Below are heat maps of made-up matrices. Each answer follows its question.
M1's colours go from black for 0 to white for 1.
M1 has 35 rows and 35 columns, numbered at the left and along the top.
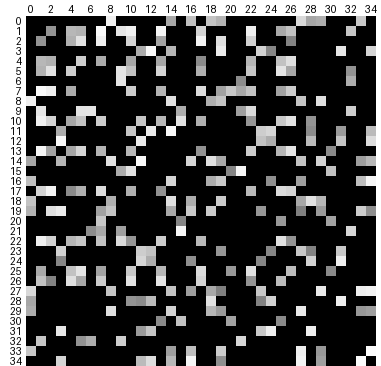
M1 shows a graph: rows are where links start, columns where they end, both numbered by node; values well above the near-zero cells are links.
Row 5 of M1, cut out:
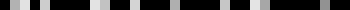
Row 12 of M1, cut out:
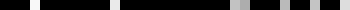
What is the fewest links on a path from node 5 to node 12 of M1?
3
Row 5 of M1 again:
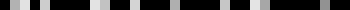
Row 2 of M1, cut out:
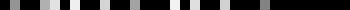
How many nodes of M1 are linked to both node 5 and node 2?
7
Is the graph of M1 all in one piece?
yes
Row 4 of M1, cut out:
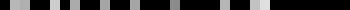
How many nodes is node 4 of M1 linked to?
10
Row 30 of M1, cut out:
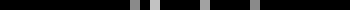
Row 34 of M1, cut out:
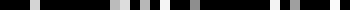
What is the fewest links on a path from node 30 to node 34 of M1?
4
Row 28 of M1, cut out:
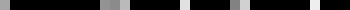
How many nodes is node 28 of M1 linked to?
8
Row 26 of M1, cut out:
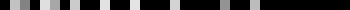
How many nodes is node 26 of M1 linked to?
10
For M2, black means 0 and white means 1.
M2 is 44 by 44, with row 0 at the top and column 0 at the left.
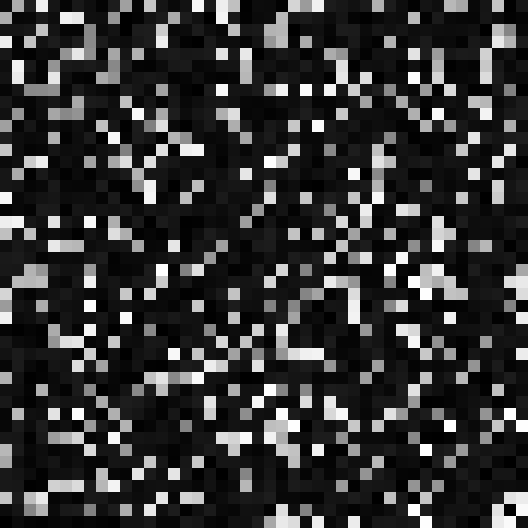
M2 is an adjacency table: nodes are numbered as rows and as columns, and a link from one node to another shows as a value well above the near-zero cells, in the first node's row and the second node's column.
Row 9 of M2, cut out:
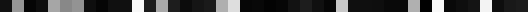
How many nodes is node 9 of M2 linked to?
12
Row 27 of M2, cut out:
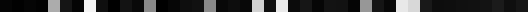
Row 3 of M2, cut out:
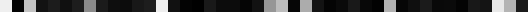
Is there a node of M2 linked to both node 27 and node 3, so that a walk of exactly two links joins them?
yes
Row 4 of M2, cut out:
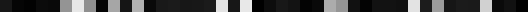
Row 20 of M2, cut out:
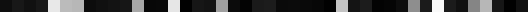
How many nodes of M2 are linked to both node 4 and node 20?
8
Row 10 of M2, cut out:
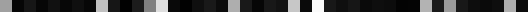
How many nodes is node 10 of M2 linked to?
10
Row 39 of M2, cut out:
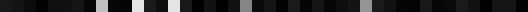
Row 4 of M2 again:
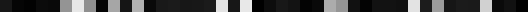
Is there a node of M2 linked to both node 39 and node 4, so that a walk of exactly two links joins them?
yes
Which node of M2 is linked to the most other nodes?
node 23
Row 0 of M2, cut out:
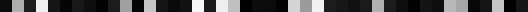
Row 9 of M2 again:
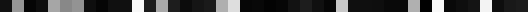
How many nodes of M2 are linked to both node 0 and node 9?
3
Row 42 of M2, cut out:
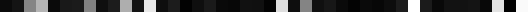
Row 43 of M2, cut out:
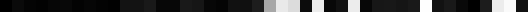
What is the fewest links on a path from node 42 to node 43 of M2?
1
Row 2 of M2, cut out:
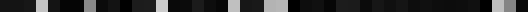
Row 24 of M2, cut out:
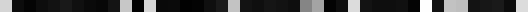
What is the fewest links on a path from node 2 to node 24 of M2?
2
